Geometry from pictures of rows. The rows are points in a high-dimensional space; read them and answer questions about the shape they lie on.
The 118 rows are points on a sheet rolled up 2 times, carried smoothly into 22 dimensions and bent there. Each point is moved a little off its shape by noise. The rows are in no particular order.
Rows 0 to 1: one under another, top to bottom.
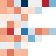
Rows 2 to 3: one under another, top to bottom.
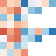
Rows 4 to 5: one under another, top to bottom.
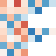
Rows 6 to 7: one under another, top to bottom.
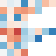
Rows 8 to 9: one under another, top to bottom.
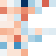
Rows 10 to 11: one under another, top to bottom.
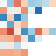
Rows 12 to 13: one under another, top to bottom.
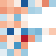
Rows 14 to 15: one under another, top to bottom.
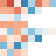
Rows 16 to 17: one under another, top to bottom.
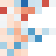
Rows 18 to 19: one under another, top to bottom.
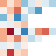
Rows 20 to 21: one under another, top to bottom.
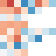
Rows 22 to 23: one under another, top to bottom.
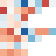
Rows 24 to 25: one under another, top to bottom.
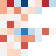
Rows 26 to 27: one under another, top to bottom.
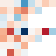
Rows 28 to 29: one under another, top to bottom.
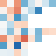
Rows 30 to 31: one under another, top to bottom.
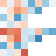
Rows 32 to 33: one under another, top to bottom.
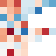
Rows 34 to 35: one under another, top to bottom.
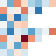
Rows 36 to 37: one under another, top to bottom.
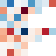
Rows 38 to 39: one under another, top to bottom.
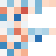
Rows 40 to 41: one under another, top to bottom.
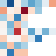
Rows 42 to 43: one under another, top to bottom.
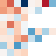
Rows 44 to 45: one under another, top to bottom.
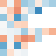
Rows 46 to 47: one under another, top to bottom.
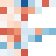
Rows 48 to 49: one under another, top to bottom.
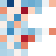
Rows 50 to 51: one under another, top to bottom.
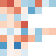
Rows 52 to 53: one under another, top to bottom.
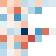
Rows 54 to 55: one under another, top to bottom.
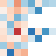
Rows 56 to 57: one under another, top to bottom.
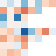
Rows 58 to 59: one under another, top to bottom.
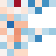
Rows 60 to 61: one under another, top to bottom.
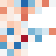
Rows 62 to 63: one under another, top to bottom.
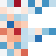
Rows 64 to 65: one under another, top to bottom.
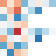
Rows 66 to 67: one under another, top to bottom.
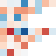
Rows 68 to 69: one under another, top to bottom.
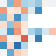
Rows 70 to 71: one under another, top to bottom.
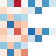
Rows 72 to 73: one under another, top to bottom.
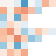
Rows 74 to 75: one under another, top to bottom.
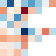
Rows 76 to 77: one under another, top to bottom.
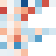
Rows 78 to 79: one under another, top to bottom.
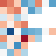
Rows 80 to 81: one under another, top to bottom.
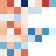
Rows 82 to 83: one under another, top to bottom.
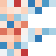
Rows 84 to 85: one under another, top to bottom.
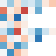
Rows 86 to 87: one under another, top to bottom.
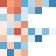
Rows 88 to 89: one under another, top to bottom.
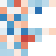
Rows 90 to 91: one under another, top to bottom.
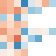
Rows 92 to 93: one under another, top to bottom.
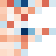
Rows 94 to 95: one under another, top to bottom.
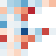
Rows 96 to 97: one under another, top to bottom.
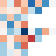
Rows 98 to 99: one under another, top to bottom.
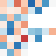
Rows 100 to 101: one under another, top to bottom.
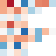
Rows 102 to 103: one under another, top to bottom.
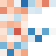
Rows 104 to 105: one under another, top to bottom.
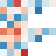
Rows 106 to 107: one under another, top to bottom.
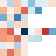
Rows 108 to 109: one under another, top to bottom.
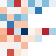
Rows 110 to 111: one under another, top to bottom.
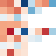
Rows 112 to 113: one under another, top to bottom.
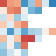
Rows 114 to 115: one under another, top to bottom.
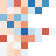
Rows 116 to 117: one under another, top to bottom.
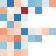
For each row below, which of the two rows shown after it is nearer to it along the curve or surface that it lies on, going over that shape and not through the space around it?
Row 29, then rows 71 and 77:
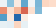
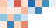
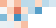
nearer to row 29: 77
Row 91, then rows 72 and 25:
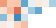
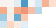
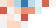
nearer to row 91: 25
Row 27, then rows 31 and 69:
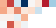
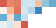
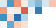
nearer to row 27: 31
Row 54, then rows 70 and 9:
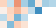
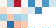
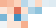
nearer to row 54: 9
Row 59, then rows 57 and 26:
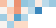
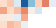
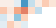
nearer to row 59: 57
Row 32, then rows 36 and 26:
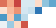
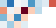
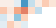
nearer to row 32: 36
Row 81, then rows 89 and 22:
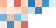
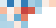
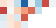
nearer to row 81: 89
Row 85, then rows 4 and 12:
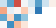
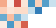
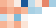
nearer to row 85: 4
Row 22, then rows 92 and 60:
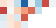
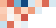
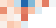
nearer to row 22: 60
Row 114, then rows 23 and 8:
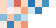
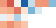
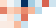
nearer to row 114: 23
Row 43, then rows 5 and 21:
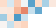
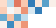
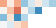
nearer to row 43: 21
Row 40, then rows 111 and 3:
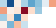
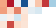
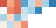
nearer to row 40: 3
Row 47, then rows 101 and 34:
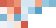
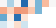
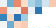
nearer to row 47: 34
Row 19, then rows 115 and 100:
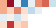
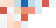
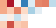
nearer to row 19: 100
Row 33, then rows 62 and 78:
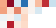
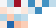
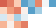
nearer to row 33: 78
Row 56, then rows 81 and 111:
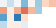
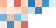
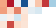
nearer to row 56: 81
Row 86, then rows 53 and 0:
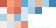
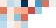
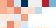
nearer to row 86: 0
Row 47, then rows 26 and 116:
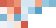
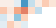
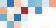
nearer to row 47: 116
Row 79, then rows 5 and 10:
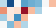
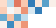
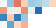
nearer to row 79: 10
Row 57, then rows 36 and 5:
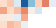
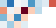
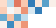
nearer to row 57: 36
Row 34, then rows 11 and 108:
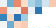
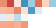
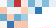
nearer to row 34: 108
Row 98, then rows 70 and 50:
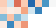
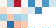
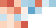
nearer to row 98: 70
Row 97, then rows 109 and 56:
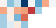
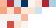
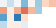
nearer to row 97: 56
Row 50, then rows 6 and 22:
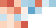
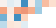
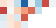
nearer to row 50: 22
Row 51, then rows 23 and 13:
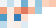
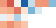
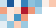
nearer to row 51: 13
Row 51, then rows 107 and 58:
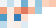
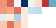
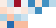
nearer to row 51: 58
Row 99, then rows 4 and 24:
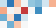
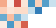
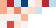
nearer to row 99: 4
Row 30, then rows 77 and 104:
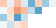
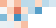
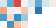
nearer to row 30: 77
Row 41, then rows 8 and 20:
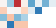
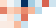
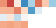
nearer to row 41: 20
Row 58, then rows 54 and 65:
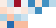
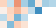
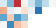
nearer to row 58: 65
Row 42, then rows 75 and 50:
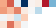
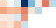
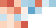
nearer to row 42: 50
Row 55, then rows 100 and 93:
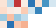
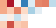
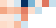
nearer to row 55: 100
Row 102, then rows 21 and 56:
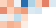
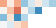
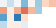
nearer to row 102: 21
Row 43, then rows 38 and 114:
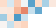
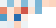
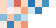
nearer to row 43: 38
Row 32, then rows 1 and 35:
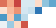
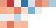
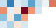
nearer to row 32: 1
